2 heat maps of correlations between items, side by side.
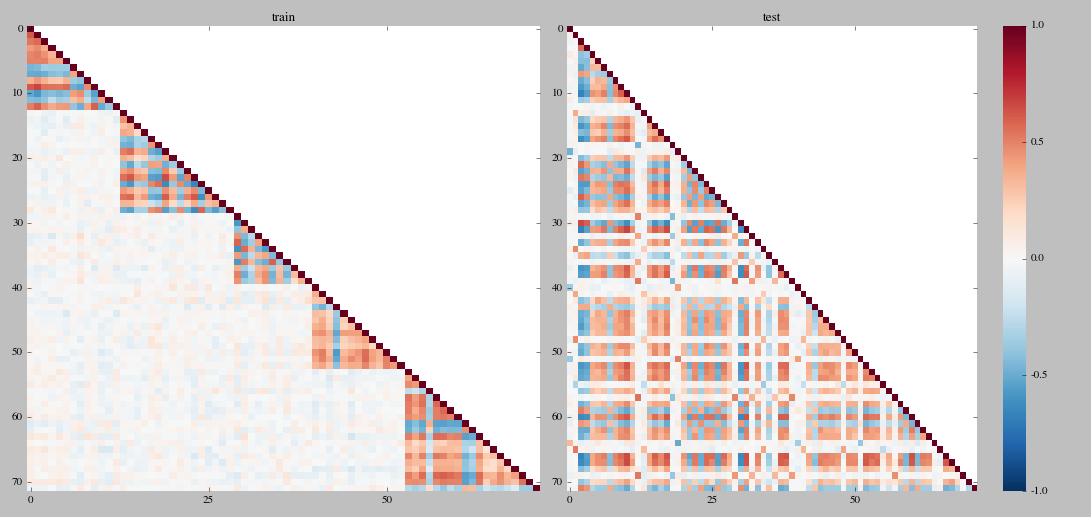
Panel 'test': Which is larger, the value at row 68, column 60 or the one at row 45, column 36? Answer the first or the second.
the first
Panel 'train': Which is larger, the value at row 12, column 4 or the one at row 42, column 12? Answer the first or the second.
the first
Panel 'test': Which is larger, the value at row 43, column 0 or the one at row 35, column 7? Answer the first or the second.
the second
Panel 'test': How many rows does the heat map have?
72
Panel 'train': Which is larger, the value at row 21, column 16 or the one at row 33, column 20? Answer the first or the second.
the second
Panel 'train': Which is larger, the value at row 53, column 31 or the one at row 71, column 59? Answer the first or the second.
the first
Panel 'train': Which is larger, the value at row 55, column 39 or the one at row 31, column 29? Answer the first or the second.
the first
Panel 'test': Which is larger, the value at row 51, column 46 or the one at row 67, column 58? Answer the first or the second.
the second
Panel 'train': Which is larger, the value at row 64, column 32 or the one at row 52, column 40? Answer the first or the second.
the second
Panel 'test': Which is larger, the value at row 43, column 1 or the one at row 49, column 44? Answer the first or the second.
the second
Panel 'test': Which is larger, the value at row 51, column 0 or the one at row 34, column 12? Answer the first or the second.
the second
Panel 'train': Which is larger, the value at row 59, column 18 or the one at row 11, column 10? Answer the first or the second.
the second
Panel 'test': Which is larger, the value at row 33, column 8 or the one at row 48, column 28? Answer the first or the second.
the first
